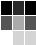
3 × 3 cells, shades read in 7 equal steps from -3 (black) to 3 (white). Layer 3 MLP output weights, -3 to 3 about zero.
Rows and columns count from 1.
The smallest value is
-3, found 2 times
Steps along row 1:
up down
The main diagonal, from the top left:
-3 1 2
